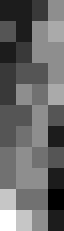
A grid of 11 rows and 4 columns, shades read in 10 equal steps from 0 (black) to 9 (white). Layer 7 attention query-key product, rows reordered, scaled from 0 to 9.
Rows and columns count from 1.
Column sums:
39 40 47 36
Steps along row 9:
up same down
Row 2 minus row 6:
0 -2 0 3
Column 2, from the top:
1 1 2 3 5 3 4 5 5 4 7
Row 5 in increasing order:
2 4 5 6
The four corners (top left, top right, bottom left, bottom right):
1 5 9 1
